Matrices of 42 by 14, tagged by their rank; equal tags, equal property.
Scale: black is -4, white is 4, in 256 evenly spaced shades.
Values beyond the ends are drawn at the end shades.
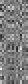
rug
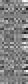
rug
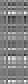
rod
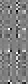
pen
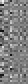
rug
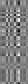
rod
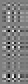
rod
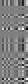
rod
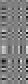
rod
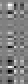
rod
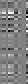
rod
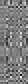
rug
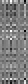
pen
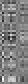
pen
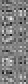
rug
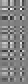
rod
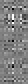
pen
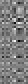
pen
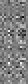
rug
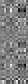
pen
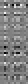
pen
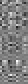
pen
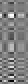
rod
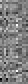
rug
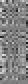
rug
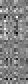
rug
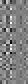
pen
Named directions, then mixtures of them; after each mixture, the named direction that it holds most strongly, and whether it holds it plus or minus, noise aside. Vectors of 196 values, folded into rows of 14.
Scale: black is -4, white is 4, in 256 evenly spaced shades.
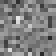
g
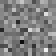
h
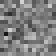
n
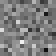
h, minus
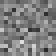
h, minus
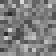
n, plus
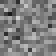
n, plus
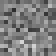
h, minus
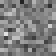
n, minus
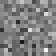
h, plus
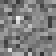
g, plus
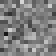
n, plus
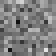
h, plus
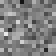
n, minus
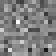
h, minus
